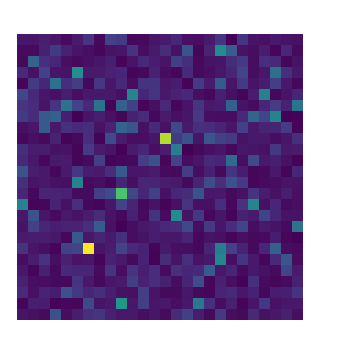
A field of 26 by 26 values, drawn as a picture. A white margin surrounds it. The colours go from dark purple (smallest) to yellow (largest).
Seam: none. Histogram: skewed, a long tail of high values. Mirror symmetry: none. Average level on the scale: 10%. Slope: none. Grain: fine. Odd rows or columns: none.
